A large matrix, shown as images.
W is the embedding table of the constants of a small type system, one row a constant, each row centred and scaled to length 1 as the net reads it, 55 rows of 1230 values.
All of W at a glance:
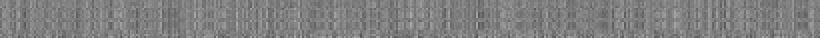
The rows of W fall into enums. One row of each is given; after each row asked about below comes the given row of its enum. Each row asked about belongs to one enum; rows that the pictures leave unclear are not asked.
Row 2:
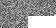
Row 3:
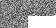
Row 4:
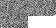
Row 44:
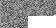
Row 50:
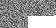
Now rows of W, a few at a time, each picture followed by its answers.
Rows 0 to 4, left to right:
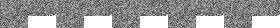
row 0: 3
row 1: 44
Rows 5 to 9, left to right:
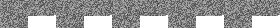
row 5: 44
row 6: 4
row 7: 3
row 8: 44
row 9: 3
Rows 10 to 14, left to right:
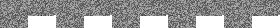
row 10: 3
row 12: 2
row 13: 50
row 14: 2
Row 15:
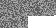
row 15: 50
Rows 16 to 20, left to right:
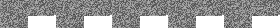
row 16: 44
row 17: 4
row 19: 44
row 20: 2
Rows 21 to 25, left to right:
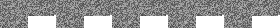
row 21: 2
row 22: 44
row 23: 2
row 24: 2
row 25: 44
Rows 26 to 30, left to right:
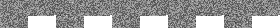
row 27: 50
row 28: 44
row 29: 3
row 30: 50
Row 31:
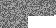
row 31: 2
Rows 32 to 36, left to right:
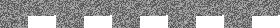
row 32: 50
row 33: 44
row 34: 44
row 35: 2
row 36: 44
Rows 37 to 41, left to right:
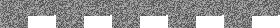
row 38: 2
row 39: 2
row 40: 4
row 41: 44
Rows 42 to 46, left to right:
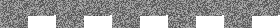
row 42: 44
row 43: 3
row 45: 50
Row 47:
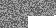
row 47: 50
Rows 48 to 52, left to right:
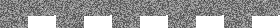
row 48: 50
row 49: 4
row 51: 3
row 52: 50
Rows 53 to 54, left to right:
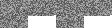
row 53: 3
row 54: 50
